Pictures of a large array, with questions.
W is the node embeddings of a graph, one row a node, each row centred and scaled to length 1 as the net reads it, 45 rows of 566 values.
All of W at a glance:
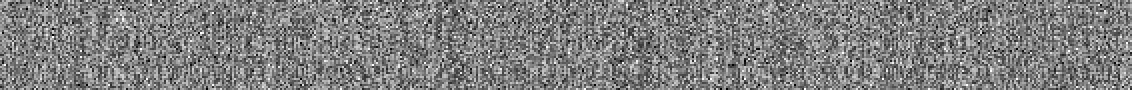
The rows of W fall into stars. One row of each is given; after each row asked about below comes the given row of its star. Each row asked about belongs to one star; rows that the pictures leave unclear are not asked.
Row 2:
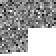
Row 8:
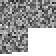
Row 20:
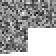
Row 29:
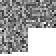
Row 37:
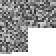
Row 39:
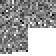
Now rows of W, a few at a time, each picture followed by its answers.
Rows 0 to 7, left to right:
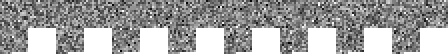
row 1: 8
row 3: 29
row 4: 8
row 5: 37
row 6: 20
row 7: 20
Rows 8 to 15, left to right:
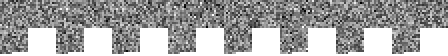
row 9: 20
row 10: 29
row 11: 29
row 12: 2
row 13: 37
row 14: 20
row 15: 8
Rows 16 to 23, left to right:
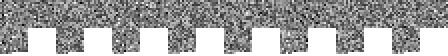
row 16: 29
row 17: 20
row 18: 2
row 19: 2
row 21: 39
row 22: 39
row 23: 2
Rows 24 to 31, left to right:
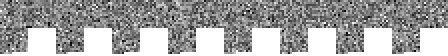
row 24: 2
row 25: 37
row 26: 39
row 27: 8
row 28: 37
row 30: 29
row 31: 29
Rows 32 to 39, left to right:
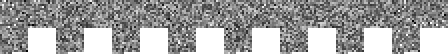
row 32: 39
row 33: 2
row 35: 37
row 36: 2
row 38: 20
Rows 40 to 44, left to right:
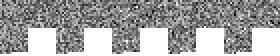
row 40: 29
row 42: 20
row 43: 2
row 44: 20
